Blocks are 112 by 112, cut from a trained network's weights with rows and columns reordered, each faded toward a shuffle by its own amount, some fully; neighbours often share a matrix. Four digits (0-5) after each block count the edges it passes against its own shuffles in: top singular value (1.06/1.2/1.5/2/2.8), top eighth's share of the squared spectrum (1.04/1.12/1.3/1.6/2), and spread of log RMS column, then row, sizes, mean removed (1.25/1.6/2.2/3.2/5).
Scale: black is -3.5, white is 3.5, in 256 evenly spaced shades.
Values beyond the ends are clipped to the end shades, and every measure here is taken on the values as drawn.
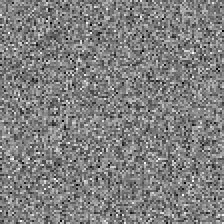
2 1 0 0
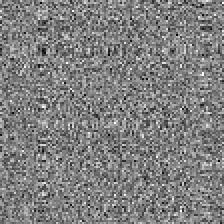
4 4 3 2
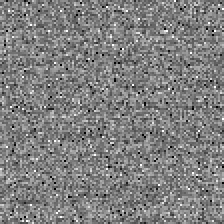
2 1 0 0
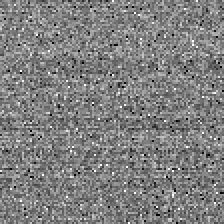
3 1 0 0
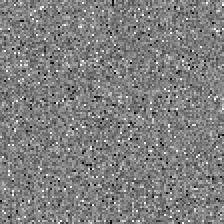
1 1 0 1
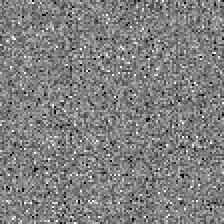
2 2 0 1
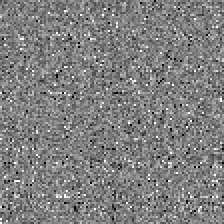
3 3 0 2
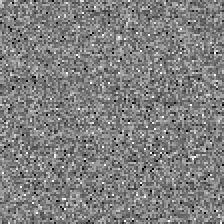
1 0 0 0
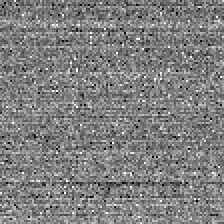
4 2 0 1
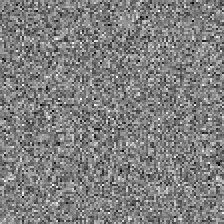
4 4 2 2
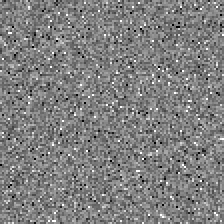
0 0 0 0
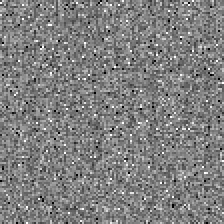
2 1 0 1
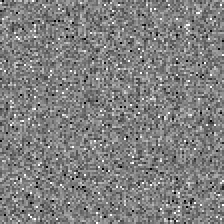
2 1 0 0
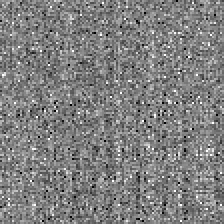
4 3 1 2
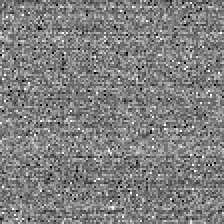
3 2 0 0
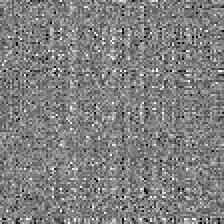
4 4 2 3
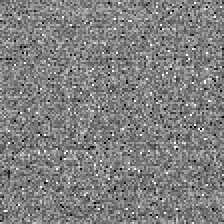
2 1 0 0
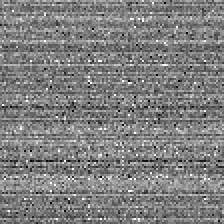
5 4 2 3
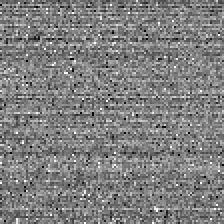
4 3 1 2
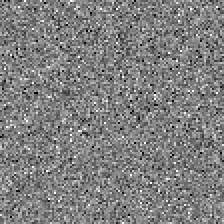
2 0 0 0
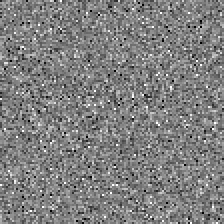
2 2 1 1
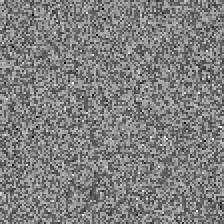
0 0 0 0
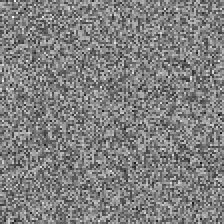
3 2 0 0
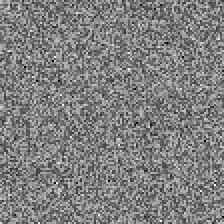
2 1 0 0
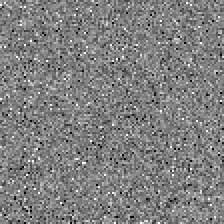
1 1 0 0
